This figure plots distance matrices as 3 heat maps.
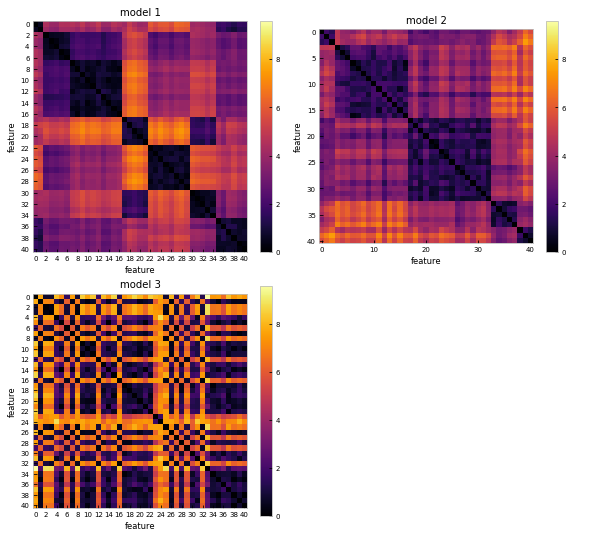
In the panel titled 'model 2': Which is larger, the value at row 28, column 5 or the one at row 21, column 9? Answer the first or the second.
the first
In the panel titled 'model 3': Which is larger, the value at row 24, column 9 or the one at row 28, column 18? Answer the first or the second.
the first
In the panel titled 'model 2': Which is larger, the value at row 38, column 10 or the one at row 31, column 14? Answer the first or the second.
the first
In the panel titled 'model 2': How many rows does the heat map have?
41
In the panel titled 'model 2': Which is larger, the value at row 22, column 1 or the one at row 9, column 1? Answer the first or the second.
the second
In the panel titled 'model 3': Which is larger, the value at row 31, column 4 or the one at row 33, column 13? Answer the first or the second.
the second
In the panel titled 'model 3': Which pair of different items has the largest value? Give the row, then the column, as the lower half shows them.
33, 0
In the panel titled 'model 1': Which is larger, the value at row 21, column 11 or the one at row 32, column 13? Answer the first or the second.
the first
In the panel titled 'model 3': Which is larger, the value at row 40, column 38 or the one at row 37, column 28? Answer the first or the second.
the second
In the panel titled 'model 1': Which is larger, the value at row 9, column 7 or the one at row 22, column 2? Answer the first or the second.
the second
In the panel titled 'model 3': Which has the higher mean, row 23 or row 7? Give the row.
23
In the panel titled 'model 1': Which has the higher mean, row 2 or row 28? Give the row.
28
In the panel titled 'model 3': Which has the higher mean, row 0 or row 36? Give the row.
0
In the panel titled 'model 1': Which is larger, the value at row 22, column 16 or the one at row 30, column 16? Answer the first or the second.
the second
